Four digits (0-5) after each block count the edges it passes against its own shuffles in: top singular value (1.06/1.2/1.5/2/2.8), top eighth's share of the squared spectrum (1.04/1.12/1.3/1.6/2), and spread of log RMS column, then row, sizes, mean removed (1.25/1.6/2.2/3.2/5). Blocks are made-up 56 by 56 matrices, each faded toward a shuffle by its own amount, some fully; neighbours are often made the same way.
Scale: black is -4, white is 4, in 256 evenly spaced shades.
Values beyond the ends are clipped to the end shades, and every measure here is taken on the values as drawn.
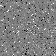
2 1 0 0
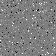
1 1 0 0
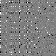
4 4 2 2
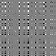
5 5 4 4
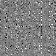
2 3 3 2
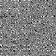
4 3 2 2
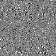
3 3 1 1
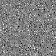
3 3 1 1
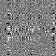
4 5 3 3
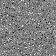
0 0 0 0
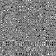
4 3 2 2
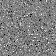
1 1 0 0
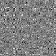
4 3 1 2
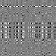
5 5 3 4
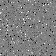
1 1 0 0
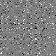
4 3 1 2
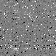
3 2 0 1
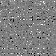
4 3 1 2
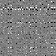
4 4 2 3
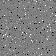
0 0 0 0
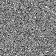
0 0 0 0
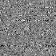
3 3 0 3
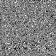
2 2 0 2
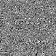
2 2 0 2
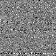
2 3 0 2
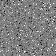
0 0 0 0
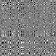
5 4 3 3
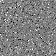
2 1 0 0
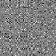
4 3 1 1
